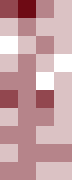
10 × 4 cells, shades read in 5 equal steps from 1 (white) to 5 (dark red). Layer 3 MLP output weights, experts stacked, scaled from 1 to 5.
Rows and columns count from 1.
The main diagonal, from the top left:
4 3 3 1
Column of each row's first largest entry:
2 2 3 2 1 1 2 1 2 1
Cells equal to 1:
3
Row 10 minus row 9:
1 0 -1 -1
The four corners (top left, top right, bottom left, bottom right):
4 2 3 2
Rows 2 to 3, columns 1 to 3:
2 3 2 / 1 2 3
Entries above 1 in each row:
4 4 3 3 3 4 4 4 4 4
